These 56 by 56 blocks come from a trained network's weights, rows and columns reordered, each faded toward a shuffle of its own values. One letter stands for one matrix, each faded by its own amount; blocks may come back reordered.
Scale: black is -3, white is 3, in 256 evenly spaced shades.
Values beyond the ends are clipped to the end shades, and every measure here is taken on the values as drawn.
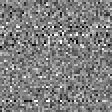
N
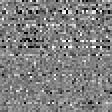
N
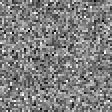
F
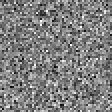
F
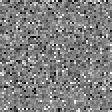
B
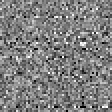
N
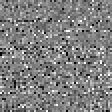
B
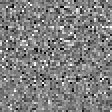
B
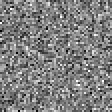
F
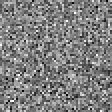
F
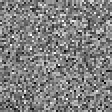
F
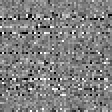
N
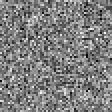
F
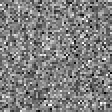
F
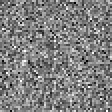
F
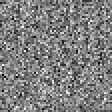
F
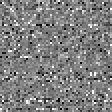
B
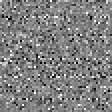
B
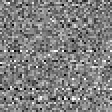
N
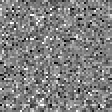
B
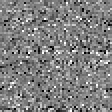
B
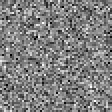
F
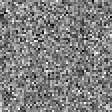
F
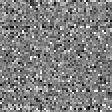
B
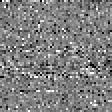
B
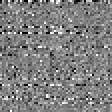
N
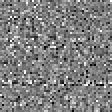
B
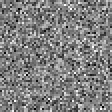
F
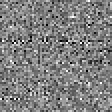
N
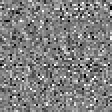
B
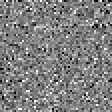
B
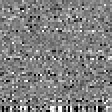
N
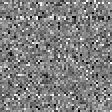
B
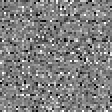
B
